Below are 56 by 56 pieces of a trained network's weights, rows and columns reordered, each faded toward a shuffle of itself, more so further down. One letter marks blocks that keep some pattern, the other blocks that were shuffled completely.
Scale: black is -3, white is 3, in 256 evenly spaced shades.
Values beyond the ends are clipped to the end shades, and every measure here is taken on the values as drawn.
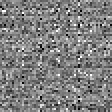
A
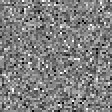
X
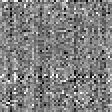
A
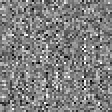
A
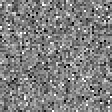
X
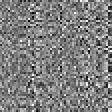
A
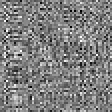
A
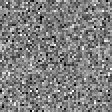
X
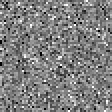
X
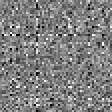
A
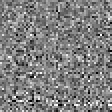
A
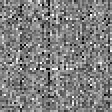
A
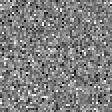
X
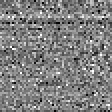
A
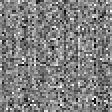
A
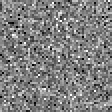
X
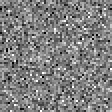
X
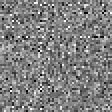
A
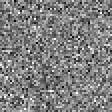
X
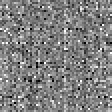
A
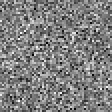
X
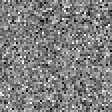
X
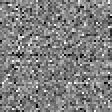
A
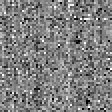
A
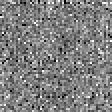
A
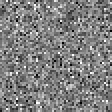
A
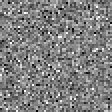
X
